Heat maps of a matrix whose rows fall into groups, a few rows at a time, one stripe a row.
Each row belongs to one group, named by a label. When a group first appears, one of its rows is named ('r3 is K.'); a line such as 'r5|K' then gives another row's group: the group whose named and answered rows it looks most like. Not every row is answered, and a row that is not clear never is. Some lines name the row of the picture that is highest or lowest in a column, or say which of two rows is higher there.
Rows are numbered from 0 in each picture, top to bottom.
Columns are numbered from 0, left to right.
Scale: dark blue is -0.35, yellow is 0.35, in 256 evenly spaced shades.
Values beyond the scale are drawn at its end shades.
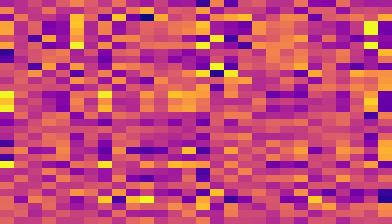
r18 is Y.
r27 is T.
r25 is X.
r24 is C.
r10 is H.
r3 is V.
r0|T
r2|X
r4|V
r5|T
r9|T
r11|X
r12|H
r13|V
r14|V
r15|V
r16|C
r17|C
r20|C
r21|X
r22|C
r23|V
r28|Y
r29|H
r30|X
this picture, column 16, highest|10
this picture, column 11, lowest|21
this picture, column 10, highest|28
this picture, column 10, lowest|2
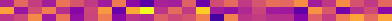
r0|X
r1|Y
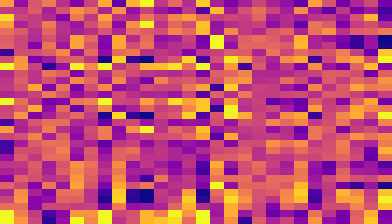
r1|T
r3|Y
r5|T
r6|T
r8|X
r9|V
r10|C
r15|H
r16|X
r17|C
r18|Y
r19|H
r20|C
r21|C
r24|T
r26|T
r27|X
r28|X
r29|X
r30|V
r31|V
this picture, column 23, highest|4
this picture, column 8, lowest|0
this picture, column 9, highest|0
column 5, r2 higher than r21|Yes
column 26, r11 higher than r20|Yes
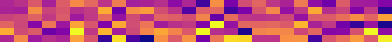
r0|T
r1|Y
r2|H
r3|T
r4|V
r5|X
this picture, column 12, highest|4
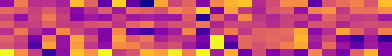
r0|X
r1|H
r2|C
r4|X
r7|V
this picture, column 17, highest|0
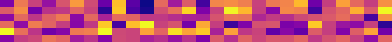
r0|X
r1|X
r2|C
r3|Y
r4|V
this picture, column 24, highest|0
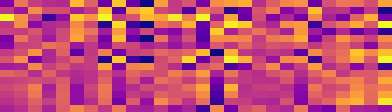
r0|X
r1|Y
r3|X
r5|X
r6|C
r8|X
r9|Y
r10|H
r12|H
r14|H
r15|T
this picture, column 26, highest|2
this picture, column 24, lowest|2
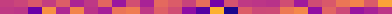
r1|T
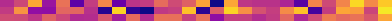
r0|H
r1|X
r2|H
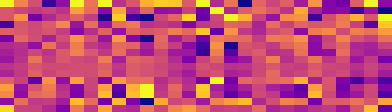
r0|V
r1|T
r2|X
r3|C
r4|H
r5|X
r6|T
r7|T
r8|Y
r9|Y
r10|Y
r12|Y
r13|Y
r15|V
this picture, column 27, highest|2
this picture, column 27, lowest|1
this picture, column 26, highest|0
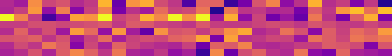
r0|Y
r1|H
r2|V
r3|Y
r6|C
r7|T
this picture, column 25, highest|1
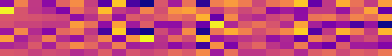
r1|V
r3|T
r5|Y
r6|T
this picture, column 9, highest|5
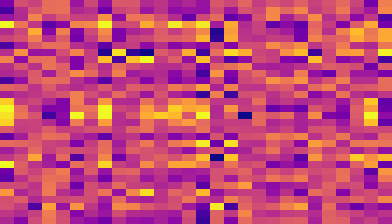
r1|C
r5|H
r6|C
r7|X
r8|Y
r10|T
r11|C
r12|H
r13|T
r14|V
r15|V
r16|V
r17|V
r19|C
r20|H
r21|Y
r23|V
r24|C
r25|C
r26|C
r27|Y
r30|C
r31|C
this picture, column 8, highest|7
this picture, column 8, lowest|8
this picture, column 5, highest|16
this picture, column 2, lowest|29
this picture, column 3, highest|29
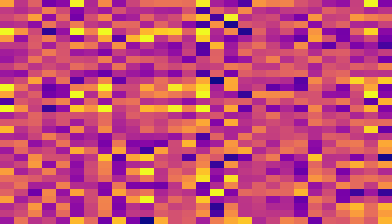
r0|V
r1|C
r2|H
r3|T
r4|V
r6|T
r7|C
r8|Y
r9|X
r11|H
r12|V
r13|V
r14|C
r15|V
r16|Y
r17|H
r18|V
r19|C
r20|X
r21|X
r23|H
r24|Y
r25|H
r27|T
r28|Y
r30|H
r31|X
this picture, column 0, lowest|14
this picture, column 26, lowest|14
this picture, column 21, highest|27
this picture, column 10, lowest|31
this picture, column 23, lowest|6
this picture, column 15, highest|27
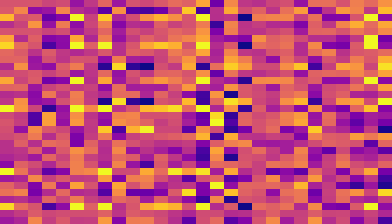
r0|H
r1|X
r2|V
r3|H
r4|H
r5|V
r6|V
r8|X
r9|X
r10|H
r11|V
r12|X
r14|X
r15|V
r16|T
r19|H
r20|C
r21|T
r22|T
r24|V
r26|T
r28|T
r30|Y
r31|Y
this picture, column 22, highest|18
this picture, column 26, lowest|20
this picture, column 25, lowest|26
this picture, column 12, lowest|21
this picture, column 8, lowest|18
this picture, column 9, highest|18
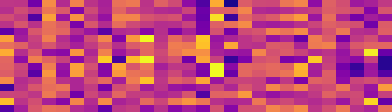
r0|T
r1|C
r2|T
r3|C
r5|Y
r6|H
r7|V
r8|Y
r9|T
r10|T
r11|Y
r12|C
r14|V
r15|C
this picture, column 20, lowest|8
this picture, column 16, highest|6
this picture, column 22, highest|8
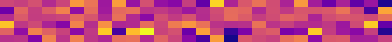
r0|T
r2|X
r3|V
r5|T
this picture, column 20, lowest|4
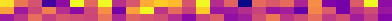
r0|V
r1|Y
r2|Y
